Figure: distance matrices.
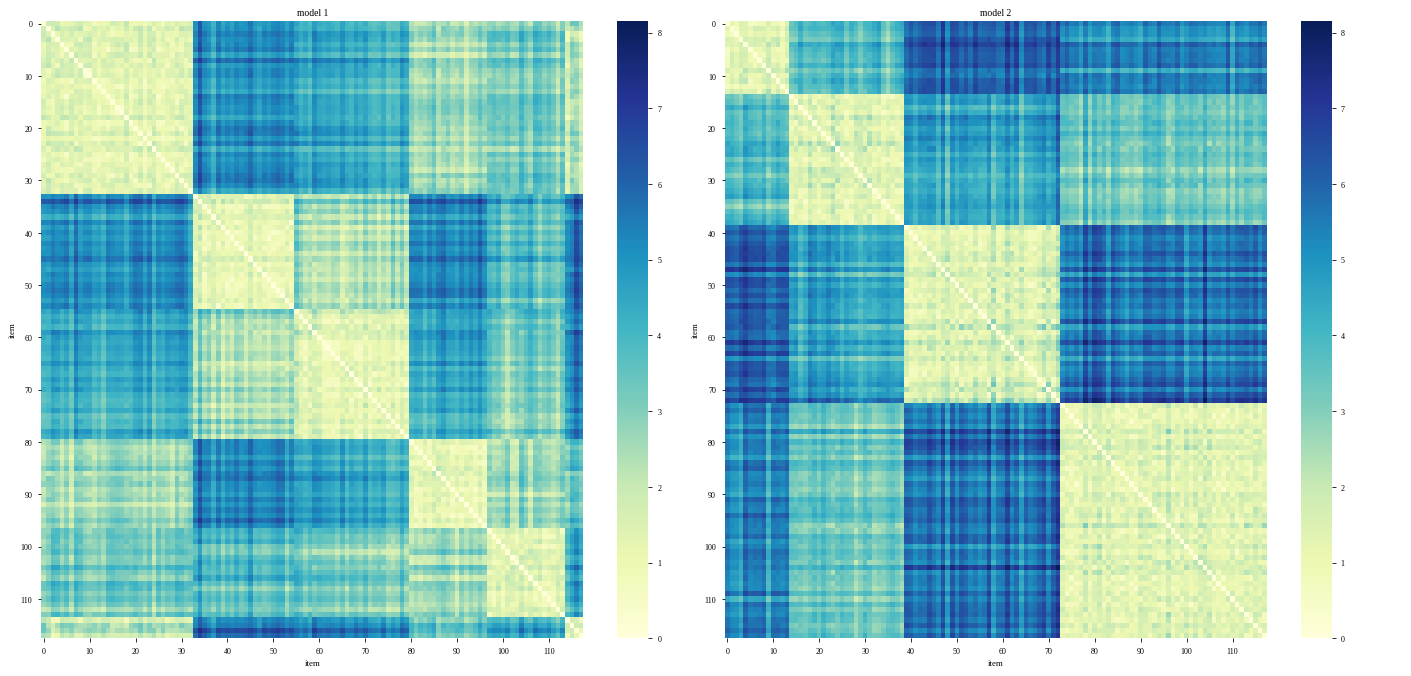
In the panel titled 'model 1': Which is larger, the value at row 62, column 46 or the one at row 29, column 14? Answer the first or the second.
the first
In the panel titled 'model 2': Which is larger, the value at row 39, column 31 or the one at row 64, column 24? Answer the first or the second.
the first
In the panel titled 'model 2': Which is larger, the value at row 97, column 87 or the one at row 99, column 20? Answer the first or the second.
the second
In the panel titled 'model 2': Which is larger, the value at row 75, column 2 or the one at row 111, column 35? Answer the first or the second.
the first
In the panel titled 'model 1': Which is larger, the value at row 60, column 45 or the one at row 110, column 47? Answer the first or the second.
the second
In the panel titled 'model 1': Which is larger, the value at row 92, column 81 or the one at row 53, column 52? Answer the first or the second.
the second
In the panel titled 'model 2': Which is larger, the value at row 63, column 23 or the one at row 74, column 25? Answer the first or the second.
the first
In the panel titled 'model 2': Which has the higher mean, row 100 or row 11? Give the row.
11
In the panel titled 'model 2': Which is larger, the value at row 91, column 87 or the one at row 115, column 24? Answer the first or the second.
the second
